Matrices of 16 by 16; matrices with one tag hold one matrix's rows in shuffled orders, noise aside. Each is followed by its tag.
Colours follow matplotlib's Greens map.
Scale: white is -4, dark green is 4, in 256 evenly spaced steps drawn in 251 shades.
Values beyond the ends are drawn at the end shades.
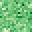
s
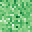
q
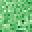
s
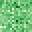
q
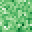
s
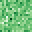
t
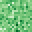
q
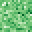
s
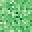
q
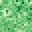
s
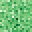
q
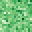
s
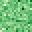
s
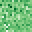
t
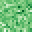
s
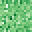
t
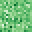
t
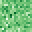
t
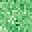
q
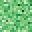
s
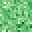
s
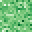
s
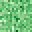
q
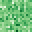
q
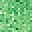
q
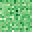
q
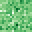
q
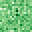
q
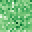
q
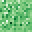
t
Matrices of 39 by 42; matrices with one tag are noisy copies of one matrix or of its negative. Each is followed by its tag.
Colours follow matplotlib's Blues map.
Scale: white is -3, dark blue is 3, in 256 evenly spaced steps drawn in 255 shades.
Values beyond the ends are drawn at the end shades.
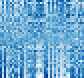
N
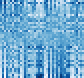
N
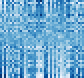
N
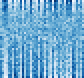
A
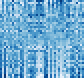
N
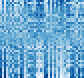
N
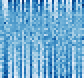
A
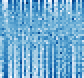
A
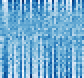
A
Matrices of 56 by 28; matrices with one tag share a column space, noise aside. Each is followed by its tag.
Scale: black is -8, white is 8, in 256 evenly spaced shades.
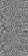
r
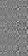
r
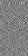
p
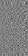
p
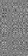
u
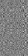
u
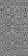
u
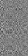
r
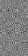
u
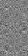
r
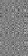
u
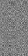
p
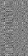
p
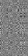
u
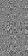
r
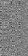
p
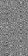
p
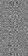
p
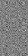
p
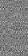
r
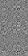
r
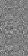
r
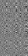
u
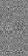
r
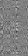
r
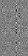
u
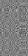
u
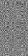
p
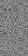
u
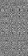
u
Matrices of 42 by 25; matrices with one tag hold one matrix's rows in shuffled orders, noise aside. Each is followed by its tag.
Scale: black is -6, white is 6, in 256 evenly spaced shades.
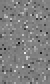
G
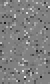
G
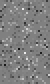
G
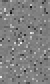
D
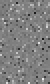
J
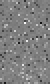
G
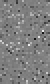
J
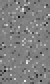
G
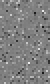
J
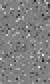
J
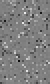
G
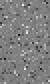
G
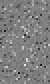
G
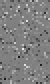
G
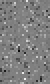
G
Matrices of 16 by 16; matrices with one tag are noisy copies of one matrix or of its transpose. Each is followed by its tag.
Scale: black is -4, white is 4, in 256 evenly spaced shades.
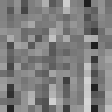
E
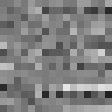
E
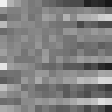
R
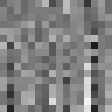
E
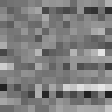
E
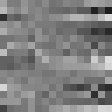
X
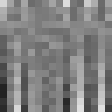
R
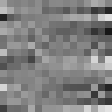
X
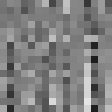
E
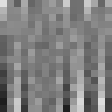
R
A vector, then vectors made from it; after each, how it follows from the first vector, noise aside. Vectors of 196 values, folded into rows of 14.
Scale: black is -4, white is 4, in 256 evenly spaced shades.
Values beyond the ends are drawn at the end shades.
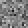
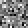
scaled up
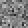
copied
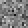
copied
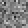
reversed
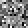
scaled up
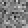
reversed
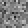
reversed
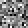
scaled up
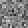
copied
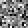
scaled up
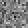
reversed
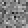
reversed
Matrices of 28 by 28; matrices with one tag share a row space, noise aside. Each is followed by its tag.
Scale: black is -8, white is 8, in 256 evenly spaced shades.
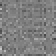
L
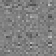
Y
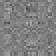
Y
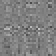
Y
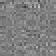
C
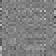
L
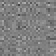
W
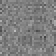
L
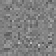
Y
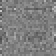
L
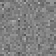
W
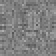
C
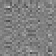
Y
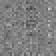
Y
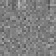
W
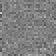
L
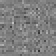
C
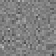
W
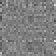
L
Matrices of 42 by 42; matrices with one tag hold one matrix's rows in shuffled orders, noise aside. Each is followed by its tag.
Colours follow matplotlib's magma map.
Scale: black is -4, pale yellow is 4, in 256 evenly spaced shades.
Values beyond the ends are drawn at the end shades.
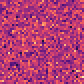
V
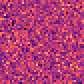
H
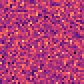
H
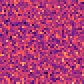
H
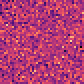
H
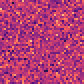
H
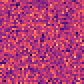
V
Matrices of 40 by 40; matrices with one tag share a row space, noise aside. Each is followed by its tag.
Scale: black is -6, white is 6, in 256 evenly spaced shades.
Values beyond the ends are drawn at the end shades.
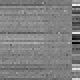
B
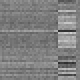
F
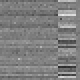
F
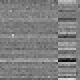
F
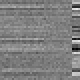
B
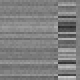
F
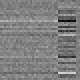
F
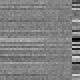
B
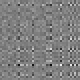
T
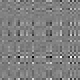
T
